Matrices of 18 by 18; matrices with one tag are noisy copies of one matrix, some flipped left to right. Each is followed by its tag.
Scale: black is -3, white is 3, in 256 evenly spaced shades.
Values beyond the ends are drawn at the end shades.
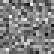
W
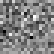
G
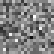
G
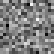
W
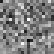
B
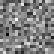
W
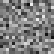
W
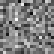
W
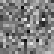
B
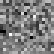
G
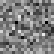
G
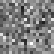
B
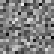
W
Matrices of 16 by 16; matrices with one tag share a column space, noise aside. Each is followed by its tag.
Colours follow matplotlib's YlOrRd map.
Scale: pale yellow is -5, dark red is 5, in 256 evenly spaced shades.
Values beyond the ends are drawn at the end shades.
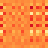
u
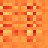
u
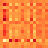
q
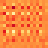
u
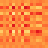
u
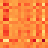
q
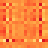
q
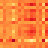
q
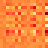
u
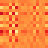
u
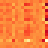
q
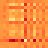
q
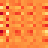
u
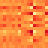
u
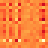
q
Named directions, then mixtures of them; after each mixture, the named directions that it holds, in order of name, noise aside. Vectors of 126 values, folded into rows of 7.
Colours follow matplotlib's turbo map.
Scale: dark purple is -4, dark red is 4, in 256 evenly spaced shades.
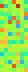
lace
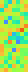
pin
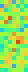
lace, pin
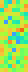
pin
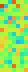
lace, pin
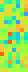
lace, pin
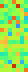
lace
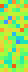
lace, pin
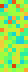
lace, pin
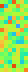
lace, pin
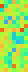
lace, pin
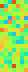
lace, pin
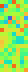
lace, pin
